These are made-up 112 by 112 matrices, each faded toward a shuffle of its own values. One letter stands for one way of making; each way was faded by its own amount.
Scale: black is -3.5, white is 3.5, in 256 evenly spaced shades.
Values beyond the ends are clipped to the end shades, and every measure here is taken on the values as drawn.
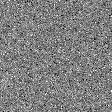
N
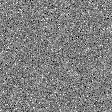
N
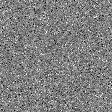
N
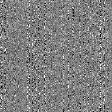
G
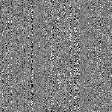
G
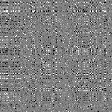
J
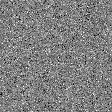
N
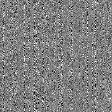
G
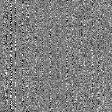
G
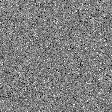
N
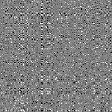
J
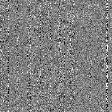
G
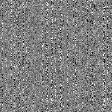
G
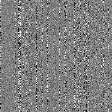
G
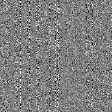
G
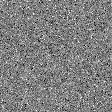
N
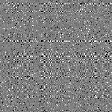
J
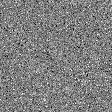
N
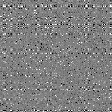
J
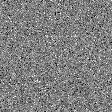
N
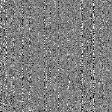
G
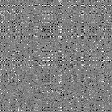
J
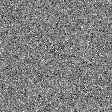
N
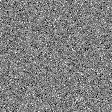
N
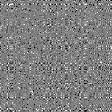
J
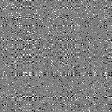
J
